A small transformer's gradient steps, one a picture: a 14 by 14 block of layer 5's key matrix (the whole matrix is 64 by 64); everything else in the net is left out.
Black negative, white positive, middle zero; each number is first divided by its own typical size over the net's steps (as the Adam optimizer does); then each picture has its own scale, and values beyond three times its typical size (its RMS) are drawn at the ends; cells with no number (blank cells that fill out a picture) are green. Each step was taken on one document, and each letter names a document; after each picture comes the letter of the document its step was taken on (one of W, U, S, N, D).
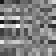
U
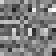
U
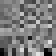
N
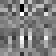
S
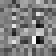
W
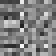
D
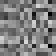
D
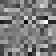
W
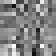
W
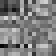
W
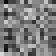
D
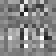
S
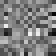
U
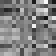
W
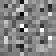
S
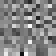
U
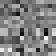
N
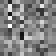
N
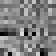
D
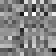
S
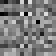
D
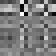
S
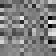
U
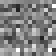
W
